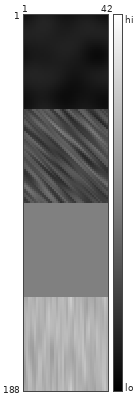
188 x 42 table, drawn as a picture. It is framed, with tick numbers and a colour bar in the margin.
The table splits into 4 rows of 1 panel. Panel 1,1: very low, smooth, faint in contrast. Panel 2,1: low, slanting down to the right. Panel 3,1: middling, flat. Panel 4,1: high, streaked downward, faint in contrast.
